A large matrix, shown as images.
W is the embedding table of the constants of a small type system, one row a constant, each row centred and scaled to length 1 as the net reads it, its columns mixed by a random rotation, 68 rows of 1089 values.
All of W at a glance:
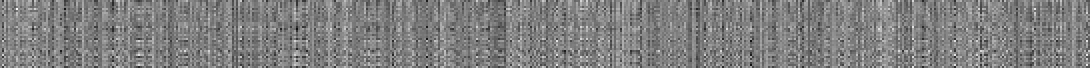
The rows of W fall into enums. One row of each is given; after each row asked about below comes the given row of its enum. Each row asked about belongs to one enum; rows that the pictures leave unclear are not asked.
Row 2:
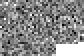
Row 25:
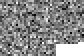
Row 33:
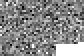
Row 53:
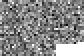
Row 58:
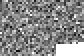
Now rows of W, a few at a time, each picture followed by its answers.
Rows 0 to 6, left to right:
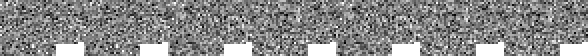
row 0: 33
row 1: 33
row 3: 25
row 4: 2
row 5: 25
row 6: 25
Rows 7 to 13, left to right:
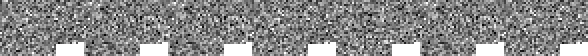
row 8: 2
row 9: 2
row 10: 58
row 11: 25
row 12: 2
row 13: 58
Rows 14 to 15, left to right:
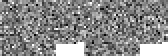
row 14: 53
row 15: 2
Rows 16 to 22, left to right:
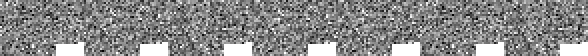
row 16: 33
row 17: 58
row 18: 53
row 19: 58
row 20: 58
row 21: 33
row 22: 53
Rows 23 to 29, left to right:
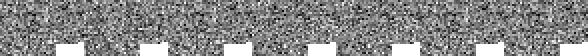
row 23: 25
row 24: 53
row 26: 33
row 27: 33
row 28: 25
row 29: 25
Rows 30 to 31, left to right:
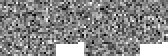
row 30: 25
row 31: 2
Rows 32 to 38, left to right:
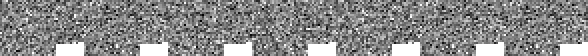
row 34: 25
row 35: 53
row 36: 58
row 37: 33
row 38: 33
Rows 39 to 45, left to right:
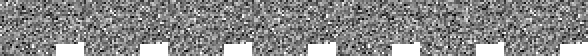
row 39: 33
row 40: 58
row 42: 58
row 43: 33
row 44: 25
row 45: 58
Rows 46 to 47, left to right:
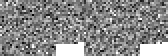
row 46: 33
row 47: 58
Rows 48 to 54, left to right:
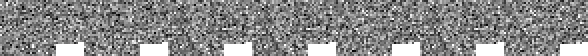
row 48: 33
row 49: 25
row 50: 53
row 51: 53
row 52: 58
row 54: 58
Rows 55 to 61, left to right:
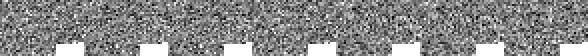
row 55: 58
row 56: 33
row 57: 33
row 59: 2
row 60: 2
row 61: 25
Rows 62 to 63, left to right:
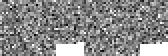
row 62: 53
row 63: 58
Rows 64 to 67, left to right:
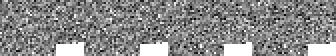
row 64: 58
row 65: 58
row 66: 33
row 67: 33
